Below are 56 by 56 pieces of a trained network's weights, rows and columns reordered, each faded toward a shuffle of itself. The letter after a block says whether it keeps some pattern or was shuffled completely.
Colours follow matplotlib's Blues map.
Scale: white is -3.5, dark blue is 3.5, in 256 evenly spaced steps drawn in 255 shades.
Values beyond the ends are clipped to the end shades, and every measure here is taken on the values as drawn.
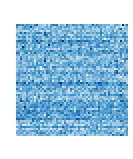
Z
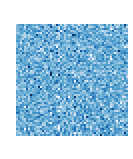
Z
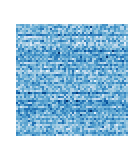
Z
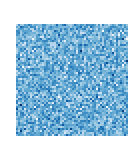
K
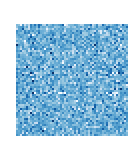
Z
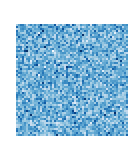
K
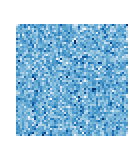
Z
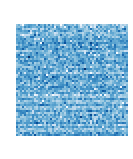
Z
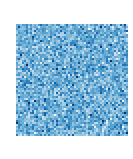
K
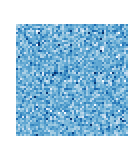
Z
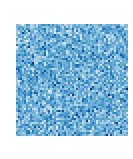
K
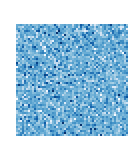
K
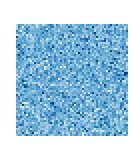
K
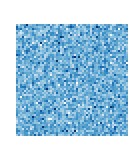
K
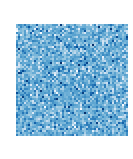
K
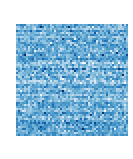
Z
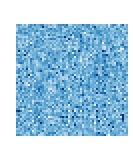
Z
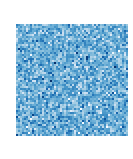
K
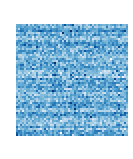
Z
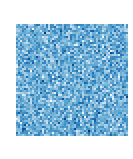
K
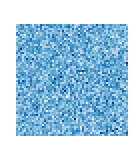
K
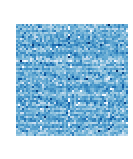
Z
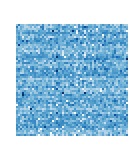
Z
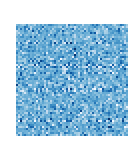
Z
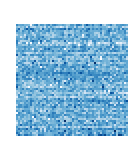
Z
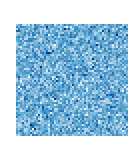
K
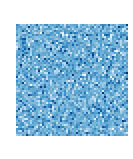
K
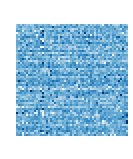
Z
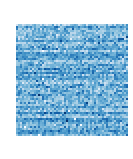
Z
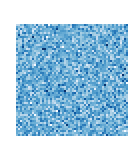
K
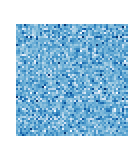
Z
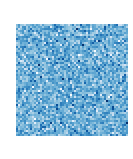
K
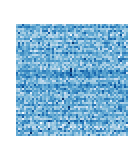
Z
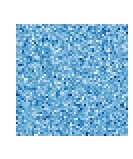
K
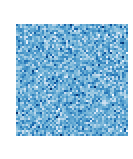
K
